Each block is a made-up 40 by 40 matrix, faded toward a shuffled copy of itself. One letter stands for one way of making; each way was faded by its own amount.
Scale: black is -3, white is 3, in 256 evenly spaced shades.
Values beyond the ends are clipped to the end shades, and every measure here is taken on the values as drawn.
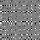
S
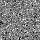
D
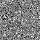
D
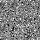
D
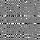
S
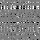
S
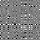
S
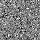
D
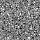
D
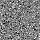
D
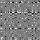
S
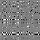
S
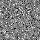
D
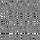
S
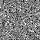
D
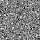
D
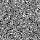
D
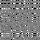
S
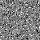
D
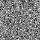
D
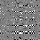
S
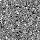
D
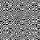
S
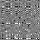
S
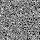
D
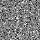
D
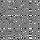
S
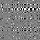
S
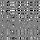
S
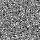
D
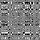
S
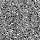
D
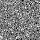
D
